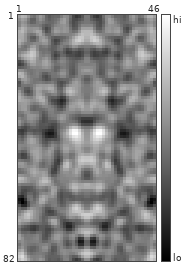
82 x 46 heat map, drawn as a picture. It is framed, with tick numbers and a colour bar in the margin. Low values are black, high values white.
The centre is the ninth with the highest average. There is no seam. There is no overall slope. The field is mottled with small blotches. The left and right halves mirror each other.
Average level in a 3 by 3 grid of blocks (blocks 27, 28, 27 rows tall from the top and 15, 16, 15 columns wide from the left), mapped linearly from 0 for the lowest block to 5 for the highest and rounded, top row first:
2 1 2
0 5 0
0 1 0
